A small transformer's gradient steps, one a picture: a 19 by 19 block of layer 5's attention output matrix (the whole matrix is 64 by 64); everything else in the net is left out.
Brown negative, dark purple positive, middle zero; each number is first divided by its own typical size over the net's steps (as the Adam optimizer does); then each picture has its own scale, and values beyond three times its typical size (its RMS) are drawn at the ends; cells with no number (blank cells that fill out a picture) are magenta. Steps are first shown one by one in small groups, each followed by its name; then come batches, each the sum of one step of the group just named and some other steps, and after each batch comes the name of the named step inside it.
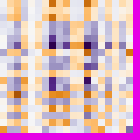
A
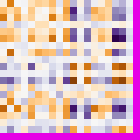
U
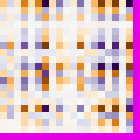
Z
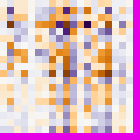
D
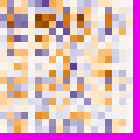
D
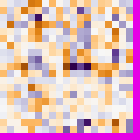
D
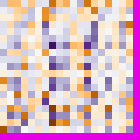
A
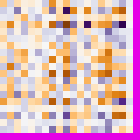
D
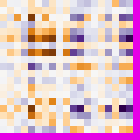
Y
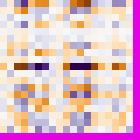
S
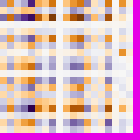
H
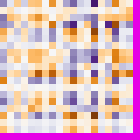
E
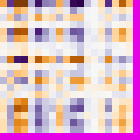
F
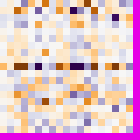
S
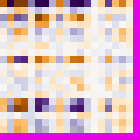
F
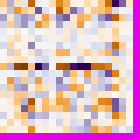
S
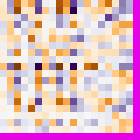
Y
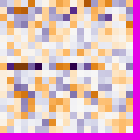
S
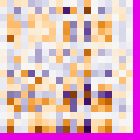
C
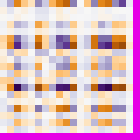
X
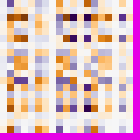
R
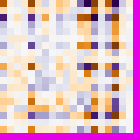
R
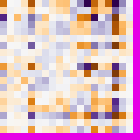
R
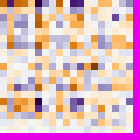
X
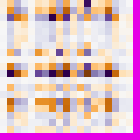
R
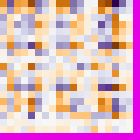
X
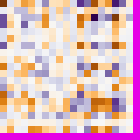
C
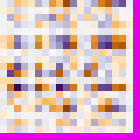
X
